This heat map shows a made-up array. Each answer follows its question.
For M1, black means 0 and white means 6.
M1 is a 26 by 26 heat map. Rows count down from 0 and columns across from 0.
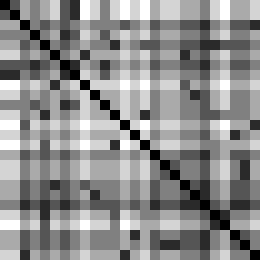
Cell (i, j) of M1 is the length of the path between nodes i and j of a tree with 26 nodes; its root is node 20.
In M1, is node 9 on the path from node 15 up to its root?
no
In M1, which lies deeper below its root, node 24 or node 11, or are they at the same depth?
node 11
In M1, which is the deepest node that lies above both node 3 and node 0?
6
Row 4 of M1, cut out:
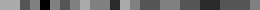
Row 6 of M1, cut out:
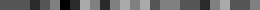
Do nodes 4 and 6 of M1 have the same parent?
yes
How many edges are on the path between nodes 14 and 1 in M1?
6
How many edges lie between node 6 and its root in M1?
1
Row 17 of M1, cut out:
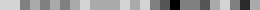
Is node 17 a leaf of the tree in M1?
yes
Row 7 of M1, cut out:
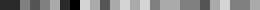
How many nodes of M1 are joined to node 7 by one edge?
3
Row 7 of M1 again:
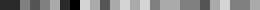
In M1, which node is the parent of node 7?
6
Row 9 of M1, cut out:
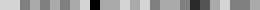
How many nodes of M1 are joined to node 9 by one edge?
1
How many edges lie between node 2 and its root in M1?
1
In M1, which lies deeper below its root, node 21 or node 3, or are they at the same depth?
the same depth
